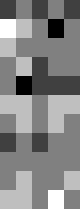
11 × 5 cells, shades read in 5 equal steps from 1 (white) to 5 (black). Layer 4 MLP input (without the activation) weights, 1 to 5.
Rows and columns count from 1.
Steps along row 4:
down up down same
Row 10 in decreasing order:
3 3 3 2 2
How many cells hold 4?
9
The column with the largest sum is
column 3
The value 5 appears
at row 2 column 4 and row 5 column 2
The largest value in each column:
4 5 4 5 4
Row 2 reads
1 2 3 5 3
